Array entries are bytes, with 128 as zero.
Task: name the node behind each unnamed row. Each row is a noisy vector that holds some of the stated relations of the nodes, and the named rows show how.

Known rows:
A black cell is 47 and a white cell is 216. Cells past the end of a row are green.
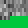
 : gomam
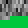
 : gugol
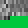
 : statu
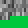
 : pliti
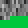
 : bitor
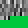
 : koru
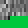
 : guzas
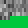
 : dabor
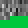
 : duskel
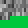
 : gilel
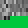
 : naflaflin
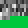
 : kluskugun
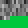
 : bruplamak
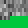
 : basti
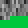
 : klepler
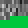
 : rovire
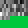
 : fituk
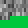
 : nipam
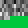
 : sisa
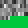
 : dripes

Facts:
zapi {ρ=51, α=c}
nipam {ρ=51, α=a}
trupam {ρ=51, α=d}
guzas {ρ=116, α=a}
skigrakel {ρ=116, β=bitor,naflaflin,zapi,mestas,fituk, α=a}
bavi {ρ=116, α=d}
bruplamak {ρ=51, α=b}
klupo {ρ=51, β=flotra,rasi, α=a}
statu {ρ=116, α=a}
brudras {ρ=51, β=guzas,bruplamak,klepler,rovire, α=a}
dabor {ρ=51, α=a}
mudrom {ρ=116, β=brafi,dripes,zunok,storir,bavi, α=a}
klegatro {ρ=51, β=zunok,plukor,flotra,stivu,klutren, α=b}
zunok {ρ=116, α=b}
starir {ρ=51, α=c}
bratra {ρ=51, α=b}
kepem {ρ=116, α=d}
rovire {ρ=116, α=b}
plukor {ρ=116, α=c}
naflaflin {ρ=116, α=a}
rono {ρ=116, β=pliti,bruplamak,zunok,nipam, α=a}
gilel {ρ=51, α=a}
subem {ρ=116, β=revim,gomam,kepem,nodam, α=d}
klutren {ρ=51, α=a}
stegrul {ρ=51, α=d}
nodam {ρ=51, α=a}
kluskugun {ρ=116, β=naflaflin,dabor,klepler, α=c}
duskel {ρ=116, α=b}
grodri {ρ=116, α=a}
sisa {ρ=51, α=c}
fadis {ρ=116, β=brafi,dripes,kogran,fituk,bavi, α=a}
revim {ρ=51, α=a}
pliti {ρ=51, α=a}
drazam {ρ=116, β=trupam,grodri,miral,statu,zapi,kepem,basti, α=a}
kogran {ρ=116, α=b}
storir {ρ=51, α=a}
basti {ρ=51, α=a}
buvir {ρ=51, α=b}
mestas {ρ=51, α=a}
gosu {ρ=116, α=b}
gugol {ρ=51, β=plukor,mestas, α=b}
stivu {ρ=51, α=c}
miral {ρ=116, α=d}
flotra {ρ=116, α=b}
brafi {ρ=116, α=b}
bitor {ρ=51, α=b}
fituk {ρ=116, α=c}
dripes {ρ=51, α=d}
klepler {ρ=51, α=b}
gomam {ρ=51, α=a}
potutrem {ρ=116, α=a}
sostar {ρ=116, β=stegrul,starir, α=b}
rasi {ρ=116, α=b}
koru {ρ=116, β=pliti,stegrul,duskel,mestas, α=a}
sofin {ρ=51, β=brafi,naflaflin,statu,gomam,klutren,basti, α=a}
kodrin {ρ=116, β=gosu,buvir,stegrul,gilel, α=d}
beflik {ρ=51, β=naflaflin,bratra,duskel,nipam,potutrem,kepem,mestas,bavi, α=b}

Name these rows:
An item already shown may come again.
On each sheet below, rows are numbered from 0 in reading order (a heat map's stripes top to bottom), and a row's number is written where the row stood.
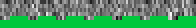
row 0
bruplamak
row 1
miral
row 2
mestas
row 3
bruplamak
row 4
drazam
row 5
bruplamak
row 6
mudrom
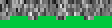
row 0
beflik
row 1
brafi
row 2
kepem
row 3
buvir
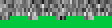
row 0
nipam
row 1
sisa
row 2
drazam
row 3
zapi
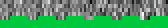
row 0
brudras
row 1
klupo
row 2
gilel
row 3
gugol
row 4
kogran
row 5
mudrom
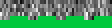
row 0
plukor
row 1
bavi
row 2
gosu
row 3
mudrom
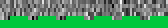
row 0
rono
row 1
skigrakel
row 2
drazam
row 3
zunok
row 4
kodrin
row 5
trupam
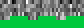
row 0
stegrul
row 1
pliti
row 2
starir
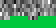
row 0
stivu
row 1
sofin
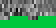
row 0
sostar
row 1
statu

